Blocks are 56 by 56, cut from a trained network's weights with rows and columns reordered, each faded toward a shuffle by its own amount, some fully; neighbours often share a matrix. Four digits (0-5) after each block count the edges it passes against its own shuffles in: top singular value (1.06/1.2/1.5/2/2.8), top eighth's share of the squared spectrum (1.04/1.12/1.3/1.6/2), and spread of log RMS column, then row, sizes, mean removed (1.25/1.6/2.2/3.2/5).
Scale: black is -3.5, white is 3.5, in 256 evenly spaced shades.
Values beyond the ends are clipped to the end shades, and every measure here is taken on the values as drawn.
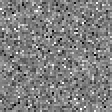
0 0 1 0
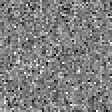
1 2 0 1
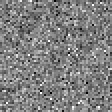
0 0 0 0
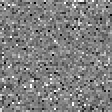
1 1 0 0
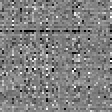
3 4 3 2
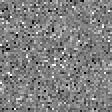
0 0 0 0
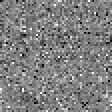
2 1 1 0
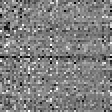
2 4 3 2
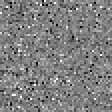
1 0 0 0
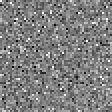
0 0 0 0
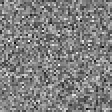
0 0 0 0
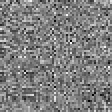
3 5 2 2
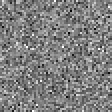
0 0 0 0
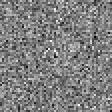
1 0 0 0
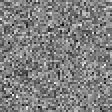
3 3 1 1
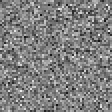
0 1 0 0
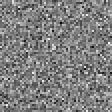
1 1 0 0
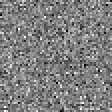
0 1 0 0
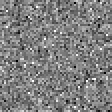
1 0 0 0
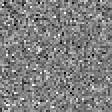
1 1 1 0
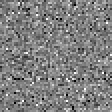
2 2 1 1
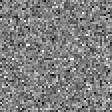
1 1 0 1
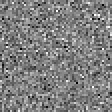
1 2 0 1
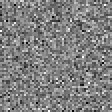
2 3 1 0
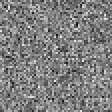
2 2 0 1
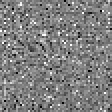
1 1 1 0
